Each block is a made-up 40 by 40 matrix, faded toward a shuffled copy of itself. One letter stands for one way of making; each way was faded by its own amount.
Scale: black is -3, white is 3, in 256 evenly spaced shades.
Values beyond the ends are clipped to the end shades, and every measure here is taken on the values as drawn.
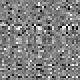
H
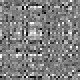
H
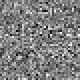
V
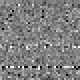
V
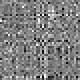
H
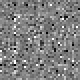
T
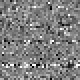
V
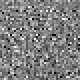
V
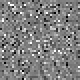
T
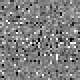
T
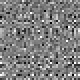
H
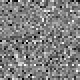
V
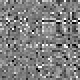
H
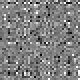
H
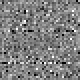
V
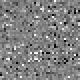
T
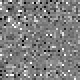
T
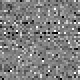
T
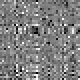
H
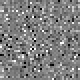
T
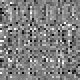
H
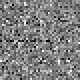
V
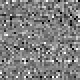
V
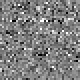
V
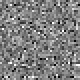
V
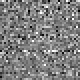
V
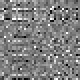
H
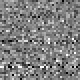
V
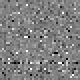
T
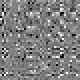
H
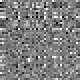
H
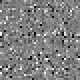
T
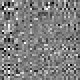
H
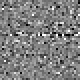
V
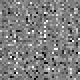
T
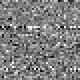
V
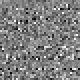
V
